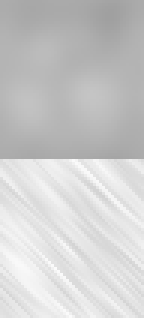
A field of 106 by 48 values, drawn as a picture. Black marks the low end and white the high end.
The table splits into 2 rows of 1 panel. Panel 1,1: high, smooth, faint in contrast. Panel 2,1: very high, slanting down to the right, faint in contrast.
